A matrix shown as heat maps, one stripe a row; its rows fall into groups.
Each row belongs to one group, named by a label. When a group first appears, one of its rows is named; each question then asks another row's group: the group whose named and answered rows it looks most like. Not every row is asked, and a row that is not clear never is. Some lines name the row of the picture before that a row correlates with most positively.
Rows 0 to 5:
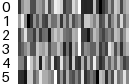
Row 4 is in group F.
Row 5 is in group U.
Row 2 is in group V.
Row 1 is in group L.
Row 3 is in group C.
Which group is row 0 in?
V
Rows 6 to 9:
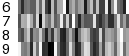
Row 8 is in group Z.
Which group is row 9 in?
Z
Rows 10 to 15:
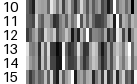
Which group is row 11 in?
U
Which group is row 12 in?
C
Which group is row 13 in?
Z
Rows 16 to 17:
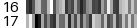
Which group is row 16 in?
U
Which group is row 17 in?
L
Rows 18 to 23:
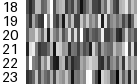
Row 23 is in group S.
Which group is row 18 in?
U
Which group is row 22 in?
Z
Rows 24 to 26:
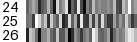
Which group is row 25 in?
F
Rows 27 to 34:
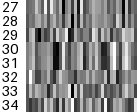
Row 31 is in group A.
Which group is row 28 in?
C
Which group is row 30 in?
A
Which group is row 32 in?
L
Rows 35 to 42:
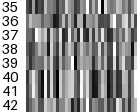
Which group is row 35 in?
C
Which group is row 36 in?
A
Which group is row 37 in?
F
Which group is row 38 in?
F
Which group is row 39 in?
F
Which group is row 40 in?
V
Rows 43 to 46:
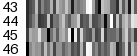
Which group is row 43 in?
S
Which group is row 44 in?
U
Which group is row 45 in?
V
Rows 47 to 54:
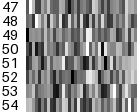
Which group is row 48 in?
F
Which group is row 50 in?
C
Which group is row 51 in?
U
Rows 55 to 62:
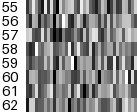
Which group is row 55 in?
V
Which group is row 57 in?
Z
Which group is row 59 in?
F
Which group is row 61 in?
U
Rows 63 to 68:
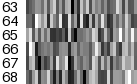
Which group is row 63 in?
C
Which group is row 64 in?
F
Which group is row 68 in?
Z
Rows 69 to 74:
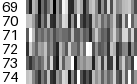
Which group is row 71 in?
A
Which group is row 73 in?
F
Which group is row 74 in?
L
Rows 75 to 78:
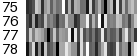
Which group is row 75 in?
U
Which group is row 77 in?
V
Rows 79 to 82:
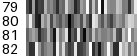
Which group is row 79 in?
C
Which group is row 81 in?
L
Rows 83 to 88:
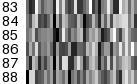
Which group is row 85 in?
A
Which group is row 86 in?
Z
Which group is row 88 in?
A
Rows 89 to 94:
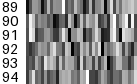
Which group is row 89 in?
U
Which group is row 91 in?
A
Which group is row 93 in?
F
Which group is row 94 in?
V
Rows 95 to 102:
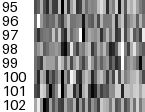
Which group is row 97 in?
F
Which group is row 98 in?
A
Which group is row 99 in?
F
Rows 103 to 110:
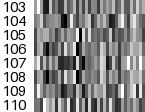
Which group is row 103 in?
L
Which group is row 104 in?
A
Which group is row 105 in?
V
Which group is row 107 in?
Z
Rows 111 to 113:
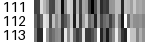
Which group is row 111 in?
U
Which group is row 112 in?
U
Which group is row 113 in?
U
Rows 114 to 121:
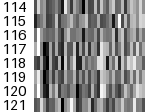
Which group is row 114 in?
L
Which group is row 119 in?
L
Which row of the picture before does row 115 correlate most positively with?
111
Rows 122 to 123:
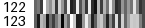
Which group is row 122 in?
F
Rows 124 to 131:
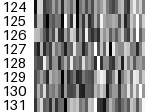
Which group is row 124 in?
A
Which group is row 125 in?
L
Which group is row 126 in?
L
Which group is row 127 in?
C
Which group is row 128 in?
U
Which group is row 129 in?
Z
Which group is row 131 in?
V
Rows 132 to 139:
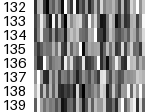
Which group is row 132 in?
L
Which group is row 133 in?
V
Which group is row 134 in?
V
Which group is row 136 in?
U
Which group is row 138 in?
Z
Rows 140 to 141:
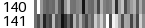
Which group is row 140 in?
L
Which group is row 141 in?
C
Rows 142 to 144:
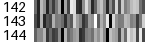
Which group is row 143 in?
C
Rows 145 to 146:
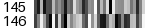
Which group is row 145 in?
C
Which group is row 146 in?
V
